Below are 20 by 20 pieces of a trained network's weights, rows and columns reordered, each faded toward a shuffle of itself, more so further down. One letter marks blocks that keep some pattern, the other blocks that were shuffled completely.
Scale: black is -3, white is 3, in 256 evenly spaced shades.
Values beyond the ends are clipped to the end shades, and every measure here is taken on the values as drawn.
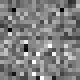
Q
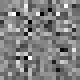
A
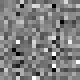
A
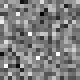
Q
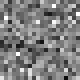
Q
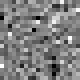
Q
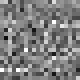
A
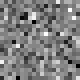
Q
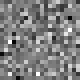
Q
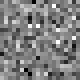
Q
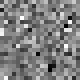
A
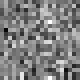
A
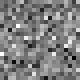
Q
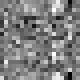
A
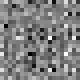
A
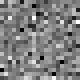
Q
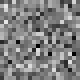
Q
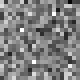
Q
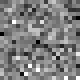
Q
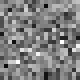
Q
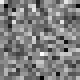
Q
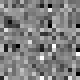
A
